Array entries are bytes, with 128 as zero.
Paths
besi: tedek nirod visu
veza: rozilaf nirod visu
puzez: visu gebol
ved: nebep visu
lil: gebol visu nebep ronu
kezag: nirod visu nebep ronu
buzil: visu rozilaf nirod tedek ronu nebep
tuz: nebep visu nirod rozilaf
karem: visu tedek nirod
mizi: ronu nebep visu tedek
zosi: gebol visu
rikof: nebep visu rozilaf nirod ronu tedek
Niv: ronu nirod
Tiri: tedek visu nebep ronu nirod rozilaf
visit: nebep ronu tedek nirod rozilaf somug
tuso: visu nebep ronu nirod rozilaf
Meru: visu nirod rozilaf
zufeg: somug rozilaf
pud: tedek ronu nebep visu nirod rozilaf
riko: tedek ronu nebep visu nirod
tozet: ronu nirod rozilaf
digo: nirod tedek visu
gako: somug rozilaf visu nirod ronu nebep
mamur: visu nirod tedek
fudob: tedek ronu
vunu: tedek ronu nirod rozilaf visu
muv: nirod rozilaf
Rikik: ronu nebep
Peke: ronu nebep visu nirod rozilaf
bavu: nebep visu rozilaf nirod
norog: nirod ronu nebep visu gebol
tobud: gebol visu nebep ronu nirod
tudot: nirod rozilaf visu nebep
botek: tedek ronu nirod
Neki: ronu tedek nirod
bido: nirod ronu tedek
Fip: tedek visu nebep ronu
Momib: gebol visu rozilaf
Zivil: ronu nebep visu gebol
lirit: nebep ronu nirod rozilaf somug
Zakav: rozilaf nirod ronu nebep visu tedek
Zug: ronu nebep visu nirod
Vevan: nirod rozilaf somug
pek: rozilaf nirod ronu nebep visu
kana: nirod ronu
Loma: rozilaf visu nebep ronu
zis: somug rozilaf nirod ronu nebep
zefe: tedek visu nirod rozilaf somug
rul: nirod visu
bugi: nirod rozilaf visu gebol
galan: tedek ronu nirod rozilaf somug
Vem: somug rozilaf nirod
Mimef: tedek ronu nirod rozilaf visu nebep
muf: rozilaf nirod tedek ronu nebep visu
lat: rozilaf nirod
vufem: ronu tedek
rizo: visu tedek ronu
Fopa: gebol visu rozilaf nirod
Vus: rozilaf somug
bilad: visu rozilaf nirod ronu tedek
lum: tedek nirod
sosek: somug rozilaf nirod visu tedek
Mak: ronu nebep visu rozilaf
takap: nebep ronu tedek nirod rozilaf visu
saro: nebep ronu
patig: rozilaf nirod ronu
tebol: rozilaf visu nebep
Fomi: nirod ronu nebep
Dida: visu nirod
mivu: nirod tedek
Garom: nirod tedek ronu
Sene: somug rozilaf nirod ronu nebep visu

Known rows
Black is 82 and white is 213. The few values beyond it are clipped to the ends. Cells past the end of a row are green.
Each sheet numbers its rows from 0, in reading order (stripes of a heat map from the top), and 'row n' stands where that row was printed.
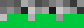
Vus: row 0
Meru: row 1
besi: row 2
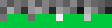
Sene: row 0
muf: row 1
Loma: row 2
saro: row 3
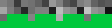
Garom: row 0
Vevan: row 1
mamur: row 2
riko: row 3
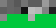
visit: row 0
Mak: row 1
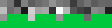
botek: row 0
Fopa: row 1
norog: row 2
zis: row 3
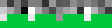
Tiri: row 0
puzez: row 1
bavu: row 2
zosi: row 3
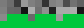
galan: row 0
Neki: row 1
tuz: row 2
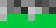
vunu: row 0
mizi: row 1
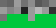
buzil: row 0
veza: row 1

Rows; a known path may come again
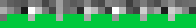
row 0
Fomi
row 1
Zivil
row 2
takap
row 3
digo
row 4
norog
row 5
Dida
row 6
ved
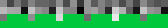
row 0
Peke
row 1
Rikik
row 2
tuso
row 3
muf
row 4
Fip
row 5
riko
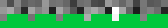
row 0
pek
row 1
buzil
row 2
kana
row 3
zefe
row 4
lil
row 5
patig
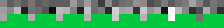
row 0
tudot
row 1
lirit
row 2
Mak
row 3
vunu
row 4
Fopa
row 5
Meru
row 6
Momib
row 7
Sene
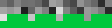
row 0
tebol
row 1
zufeg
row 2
rizo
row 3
mivu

